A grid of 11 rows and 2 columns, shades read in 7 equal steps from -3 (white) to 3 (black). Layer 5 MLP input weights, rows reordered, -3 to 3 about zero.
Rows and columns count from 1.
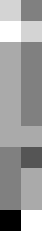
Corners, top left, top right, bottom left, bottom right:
-2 0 3 -3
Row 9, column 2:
-1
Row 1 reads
-2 0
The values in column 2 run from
-3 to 1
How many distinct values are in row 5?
2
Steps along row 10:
down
